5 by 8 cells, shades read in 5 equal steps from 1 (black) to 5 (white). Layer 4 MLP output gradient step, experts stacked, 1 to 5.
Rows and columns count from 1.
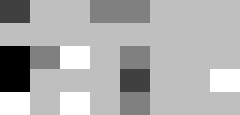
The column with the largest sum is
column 3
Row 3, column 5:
3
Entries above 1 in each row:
8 8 7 7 8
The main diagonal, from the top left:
2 4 5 4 3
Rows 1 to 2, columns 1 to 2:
2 4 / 4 4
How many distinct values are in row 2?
1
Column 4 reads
3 4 4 4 4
